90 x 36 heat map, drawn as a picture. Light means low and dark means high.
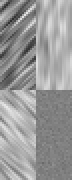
It is made of 2 by 2 panels. Panel 1,1: middling, slanting up to the right, strong in contrast. Panel 1,2: low, streaked downward. Panel 2,1: low, slanting down to the right. Panel 2,2: middling, fine-grained, faint in contrast.
